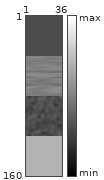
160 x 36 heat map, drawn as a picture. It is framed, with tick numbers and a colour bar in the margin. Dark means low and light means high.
It is made of 4 by 1 panels. Panel 1,1: low, flat. Panel 2,1: middling, streaked across, faint in contrast. Panel 3,1: low, blotchy, faint in contrast. Panel 4,1: high, flat.
